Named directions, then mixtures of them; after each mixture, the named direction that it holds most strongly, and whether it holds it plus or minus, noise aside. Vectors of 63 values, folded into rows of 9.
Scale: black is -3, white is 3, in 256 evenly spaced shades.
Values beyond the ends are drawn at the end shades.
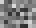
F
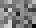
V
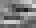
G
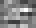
G, minus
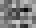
F, plus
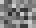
F, plus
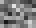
G, minus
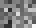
V, minus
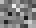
F, plus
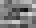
G, plus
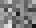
V, plus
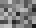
V, plus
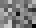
V, plus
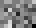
V, plus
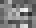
F, minus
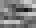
G, plus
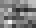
G, plus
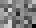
V, plus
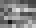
G, minus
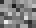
F, minus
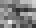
G, plus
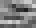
G, plus
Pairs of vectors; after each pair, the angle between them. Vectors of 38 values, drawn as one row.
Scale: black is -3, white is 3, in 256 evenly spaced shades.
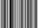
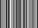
nearly opposite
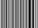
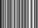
nearly opposite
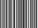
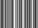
partly opposed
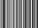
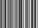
orthogonal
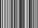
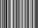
partly opposed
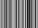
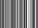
nearly opposite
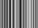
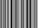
partly opposed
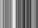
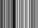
nearly opposite
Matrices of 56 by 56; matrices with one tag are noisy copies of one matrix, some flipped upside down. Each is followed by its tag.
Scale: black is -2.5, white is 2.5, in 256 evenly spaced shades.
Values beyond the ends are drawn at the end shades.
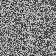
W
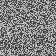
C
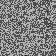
W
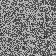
W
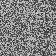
W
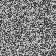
W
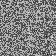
W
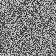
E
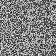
W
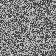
W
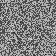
E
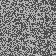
W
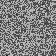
W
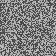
E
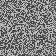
C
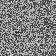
W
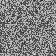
E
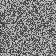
E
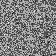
W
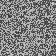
W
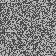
E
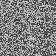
W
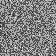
E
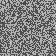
E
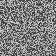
C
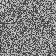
E
